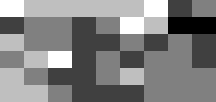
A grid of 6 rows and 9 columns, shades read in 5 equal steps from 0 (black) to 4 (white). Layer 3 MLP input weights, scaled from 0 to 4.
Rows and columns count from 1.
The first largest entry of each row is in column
1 6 1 3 1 1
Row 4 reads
2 3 4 1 2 1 2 2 1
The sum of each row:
26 15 15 18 18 17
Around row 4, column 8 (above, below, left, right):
2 2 2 1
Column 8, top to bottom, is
1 0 2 2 2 2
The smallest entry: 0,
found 2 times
